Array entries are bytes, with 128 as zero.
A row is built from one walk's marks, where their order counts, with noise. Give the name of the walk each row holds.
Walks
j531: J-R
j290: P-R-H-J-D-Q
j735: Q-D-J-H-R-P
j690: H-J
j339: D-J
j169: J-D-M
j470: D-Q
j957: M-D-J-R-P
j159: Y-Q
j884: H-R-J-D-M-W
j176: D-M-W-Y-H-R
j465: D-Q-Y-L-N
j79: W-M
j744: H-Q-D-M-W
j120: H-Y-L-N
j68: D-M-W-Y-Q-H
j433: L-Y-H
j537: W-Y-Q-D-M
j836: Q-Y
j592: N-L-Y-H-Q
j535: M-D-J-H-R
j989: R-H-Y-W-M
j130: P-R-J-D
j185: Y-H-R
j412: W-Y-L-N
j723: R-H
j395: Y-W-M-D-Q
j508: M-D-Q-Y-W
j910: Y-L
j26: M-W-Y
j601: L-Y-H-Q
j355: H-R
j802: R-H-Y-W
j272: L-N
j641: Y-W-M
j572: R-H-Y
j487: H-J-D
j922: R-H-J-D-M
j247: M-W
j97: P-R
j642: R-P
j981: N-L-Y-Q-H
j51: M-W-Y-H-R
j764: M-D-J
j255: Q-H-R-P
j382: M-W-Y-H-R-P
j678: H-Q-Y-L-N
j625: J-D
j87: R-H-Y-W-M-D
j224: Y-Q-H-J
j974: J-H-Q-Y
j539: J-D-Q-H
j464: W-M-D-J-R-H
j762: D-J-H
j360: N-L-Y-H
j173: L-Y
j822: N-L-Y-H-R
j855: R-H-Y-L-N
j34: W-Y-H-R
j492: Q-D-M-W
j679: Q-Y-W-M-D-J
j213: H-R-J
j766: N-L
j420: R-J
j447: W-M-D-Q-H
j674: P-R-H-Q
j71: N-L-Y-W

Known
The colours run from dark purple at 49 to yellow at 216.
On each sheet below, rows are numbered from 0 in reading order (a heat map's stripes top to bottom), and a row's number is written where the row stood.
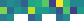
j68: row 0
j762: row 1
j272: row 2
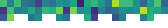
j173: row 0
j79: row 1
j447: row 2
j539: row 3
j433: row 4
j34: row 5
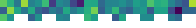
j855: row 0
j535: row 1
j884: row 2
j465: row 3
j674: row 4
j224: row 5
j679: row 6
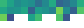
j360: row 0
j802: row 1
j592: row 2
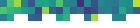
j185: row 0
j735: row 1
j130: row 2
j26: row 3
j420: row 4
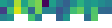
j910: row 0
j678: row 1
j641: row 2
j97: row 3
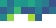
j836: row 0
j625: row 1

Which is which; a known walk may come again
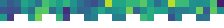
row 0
j169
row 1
j572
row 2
j539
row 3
j989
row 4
j723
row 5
j412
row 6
j433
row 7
j464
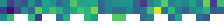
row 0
j508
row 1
j766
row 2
j159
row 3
j465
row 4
j974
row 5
j642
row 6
j674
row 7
j213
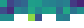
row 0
j492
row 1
j981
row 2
j884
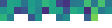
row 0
j531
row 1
j601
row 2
j537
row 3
j173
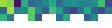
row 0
j120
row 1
j592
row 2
j51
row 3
j535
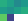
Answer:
j360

